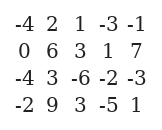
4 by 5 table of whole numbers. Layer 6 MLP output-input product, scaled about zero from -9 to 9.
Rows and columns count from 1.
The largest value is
9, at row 4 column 2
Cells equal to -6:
1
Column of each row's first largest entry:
2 5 2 2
